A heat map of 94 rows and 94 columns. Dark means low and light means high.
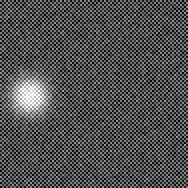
On average the colour sits 30% of the way up the scale. No overall slope runs across the table. A single bump stands in the middle left. No single row or column stands out from its neighbours. The field is checkered.
